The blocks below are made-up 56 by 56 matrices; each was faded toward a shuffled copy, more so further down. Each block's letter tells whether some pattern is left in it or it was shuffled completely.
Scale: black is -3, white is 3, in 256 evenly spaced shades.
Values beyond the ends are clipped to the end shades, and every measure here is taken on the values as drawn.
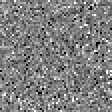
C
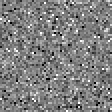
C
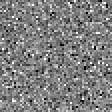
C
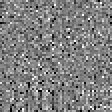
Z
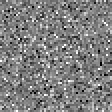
C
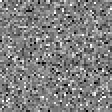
C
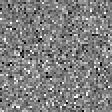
C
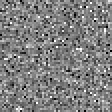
C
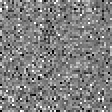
Z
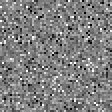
C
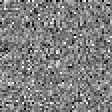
Z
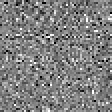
Z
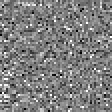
Z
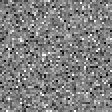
C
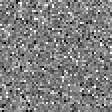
C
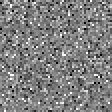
C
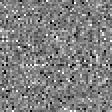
Z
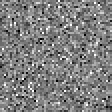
C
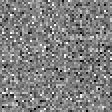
Z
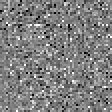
Z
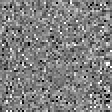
Z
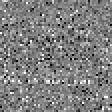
Z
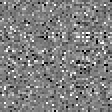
Z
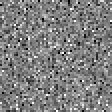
C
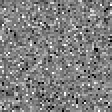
C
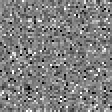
Z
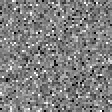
C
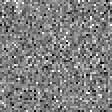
Z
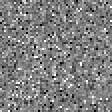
C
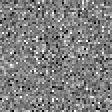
Z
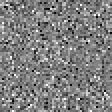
Z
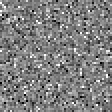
C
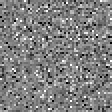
Z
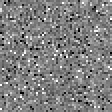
C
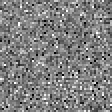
C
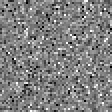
C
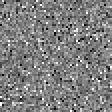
C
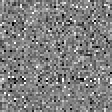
Z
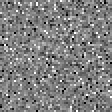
C
